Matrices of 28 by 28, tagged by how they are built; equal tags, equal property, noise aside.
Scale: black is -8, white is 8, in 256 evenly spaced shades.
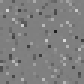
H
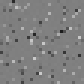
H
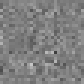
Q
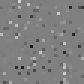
H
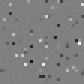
H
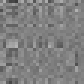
Q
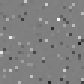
H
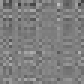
Q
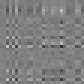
Q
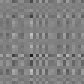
Q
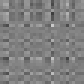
Q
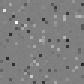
H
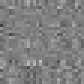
Q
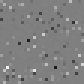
H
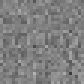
Q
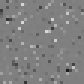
H
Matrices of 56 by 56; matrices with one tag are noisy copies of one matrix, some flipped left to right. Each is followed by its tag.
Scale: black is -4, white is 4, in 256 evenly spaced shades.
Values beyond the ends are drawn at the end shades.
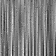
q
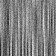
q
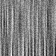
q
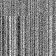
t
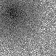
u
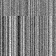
t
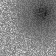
u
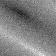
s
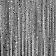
q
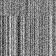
t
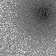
u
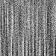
q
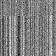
t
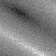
s
